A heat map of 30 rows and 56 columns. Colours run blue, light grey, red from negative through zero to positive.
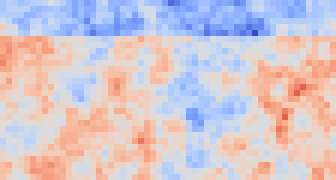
A horizontal seam about 20% of the way down splits the table, and the bottom part is higher. No lone cell stands out from its neighbours. There are no regular stripes. The texture is blotchy.
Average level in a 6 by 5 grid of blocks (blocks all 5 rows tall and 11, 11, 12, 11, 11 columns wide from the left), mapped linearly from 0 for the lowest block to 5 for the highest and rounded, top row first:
10001 | 42324 | 43335 | 44225 | 34434 | 54344
